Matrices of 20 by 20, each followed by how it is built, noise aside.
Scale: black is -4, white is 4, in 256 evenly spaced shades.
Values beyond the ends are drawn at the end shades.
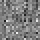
low rank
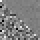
lower triangular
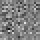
low rank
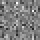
low rank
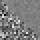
lower triangular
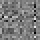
low rank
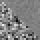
lower triangular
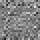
low rank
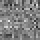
low rank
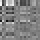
low rank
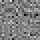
low rank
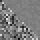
lower triangular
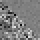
lower triangular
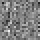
low rank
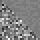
lower triangular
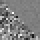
lower triangular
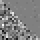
lower triangular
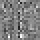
low rank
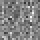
low rank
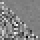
lower triangular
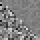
lower triangular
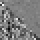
lower triangular
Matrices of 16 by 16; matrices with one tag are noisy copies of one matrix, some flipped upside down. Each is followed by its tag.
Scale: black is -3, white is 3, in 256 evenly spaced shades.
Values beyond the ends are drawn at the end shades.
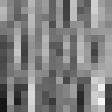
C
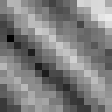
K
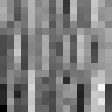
C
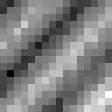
K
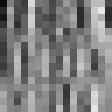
C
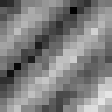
K
